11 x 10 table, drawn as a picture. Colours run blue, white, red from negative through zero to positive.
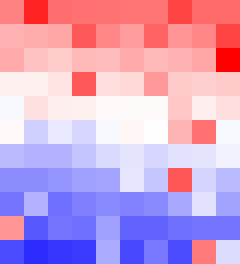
Roughest part: bottom right. Odd rows or columns: none. Slope: up to the top. Stripes: none. Calmest part: centre.
